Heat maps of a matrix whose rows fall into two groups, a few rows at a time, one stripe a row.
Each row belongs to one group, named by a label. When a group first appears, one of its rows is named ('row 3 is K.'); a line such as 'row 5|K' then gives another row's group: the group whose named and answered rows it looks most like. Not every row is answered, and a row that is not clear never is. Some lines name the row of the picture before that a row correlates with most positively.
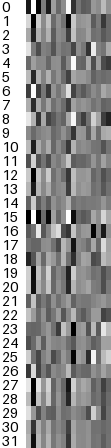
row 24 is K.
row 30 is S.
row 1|S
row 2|S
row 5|S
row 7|S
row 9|K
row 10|S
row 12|S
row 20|S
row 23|K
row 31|S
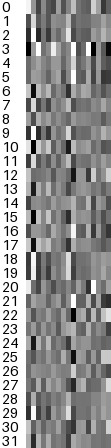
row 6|S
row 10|S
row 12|K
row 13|S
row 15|S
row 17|S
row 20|K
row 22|K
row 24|S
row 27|K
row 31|S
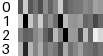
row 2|K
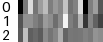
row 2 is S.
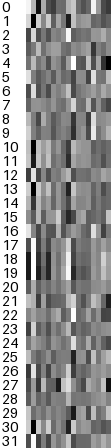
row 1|S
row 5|K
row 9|K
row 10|S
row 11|S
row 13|S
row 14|S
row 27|K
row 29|K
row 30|S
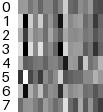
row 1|S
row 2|S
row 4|K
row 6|S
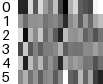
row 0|K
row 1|K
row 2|S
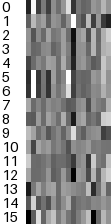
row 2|K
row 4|K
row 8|K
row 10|S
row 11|K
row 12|K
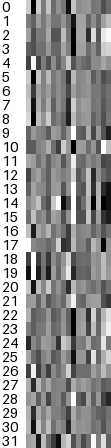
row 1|K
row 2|K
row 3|K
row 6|S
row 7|S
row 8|S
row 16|S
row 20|S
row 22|K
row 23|K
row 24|K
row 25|K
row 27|S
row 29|S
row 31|K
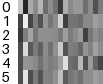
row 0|S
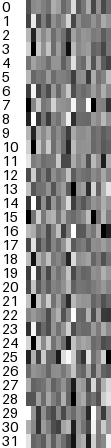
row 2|S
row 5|K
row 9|S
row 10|S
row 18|S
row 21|S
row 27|K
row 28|K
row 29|K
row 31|K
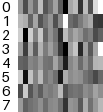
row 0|K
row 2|S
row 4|K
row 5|S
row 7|K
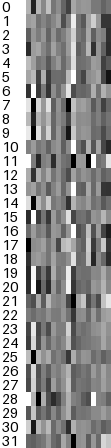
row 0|S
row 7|S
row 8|S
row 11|K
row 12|S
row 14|S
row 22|K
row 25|S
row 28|K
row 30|S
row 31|K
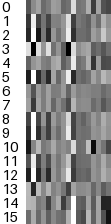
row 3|S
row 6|S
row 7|S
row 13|S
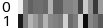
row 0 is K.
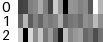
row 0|K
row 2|S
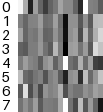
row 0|K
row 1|K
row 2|K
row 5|K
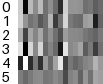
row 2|S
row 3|S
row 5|K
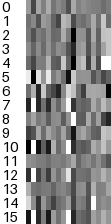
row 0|S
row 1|K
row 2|K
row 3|K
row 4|K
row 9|K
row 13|K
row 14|K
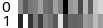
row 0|K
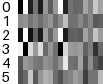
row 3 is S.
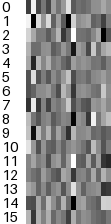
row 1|S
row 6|K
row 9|S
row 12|K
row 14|K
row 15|S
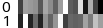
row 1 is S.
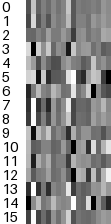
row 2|K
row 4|K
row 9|S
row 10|K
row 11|S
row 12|K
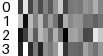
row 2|K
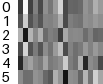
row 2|S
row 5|K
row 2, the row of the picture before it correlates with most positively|1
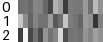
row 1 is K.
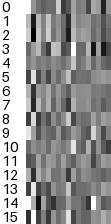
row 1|S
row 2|S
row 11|K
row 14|K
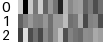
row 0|S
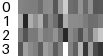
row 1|S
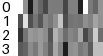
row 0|K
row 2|K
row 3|K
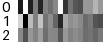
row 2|S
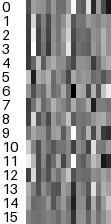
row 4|K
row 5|S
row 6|K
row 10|K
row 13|K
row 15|K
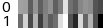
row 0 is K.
